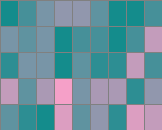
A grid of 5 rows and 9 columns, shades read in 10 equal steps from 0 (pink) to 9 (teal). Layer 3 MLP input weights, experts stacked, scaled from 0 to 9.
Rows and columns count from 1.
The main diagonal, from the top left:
9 6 5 0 6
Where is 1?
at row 5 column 4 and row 5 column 8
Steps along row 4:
up down down up down same up down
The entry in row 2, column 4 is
9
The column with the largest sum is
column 7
